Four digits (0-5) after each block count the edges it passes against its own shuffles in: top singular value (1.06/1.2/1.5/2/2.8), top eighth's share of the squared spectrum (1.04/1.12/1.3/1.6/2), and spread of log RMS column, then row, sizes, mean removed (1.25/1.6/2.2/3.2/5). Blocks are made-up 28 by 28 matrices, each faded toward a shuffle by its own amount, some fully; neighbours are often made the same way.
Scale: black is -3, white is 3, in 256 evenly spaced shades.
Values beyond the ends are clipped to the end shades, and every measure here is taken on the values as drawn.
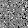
2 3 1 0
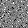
0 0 0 0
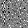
3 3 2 0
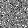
0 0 0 0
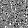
0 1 0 0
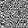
3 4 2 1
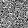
1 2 0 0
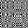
4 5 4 3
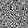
3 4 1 1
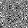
3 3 1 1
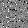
2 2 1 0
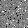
1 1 0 0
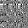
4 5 2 2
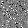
0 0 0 0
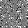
3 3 2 1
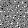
0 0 0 0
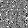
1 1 1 0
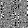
2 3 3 0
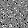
0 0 0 0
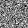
1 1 0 0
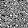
2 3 0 1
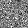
0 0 0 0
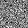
2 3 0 1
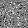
1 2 0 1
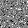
0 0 0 0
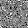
2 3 1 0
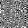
3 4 2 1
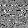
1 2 0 2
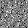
1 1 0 1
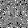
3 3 1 1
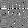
3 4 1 1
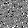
1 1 0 0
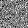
1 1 0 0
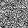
0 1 0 0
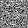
1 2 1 2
